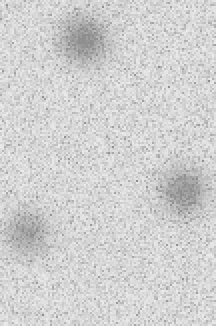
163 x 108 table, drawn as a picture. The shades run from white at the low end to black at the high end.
The values are skewed, with a long tail toward high values. No overall slope runs across the table. There is no seam. On average the colour sits 20% of the way up the scale. There are three bumps. Neither half mirrors the other. No row or column stands out.
